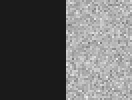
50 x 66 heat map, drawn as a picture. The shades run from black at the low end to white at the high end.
It is made of 1 by 2 panels. Panel 1,1: very low, flat. Panel 1,2: high, fine-grained.
